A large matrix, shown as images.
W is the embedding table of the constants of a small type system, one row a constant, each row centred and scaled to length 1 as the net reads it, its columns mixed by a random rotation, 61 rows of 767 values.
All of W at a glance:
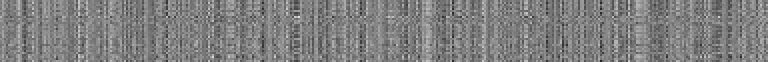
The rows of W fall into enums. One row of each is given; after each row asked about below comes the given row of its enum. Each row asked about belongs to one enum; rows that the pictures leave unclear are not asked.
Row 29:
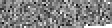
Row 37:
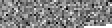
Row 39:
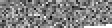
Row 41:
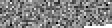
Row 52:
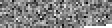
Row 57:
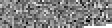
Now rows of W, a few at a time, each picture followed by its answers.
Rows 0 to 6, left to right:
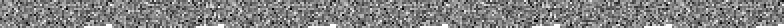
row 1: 57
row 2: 37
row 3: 37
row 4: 57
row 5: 41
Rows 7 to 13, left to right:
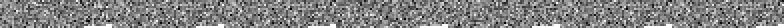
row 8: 37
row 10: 39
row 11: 41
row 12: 37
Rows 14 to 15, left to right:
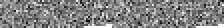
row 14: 57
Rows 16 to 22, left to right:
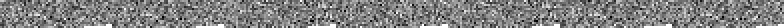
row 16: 39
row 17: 39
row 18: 57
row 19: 29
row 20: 57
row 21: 39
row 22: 39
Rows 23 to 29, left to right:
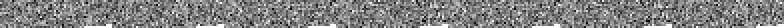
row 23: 52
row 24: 29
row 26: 57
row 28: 57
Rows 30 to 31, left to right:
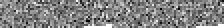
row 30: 57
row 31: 37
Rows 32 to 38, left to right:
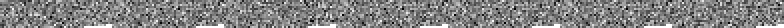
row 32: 39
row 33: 37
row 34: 57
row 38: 41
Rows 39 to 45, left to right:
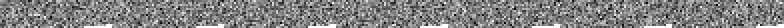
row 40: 37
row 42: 41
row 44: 52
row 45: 29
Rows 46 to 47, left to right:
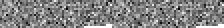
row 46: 37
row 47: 37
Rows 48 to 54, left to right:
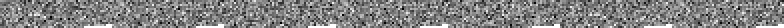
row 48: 39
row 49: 37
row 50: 41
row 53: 39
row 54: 37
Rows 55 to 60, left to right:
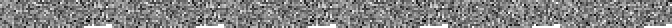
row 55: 57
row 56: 57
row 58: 57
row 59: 29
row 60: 37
